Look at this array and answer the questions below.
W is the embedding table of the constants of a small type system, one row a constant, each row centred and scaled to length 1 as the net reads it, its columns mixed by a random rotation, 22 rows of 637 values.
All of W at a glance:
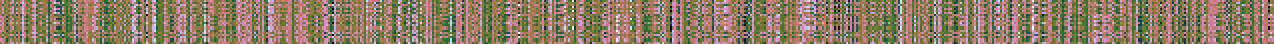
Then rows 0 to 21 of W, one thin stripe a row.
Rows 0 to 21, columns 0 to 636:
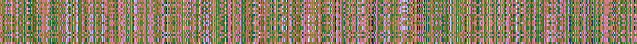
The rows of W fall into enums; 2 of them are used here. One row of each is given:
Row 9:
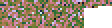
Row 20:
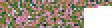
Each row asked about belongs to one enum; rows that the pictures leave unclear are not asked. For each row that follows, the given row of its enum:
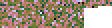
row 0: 9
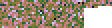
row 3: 9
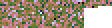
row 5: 9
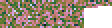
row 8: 20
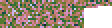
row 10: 20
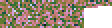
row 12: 20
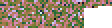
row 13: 9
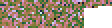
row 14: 9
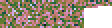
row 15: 20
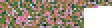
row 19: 20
